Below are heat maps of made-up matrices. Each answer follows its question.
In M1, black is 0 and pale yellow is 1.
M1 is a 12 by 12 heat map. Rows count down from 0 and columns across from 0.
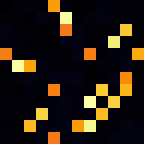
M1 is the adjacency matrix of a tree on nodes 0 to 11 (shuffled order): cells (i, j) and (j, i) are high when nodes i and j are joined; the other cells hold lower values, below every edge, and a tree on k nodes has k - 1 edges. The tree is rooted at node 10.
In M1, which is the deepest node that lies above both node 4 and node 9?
7
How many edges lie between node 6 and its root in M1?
1
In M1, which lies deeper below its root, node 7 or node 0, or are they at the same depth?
node 0
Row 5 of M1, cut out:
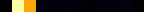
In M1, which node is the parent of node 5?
2
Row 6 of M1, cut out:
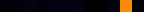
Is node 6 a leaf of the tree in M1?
yes
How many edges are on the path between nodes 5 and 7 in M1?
3
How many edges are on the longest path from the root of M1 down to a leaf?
4
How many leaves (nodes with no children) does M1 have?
5
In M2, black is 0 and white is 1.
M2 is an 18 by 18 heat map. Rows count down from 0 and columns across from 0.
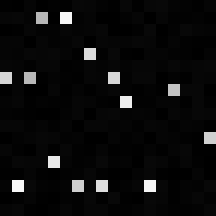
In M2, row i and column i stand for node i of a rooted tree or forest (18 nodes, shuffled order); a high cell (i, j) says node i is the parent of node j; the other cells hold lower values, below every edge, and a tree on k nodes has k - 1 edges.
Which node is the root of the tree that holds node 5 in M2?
15
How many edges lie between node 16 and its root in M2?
0
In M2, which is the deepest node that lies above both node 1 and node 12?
15
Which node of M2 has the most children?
15
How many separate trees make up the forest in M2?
4
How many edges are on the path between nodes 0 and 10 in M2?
4
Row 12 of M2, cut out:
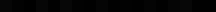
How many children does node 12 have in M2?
0
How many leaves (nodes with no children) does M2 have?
10
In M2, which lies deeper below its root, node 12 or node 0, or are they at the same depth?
node 0
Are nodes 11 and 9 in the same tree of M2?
no
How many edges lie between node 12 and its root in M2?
1
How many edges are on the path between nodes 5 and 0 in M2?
4
